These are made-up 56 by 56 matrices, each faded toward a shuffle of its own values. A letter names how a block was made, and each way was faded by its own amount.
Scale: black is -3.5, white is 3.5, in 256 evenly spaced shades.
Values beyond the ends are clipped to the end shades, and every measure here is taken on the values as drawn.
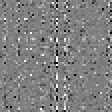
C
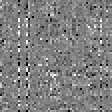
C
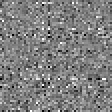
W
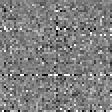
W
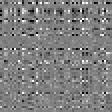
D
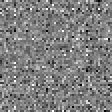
W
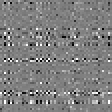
D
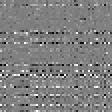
D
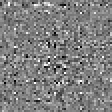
W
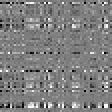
D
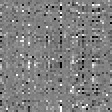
C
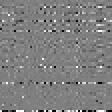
D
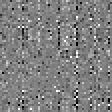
C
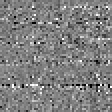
W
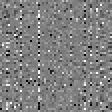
C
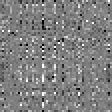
C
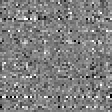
W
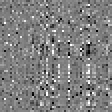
C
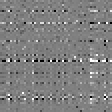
D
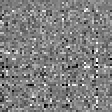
W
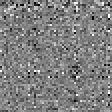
W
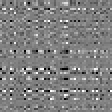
D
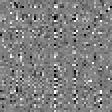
C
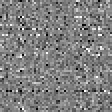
W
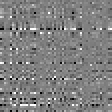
D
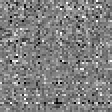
W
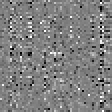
C
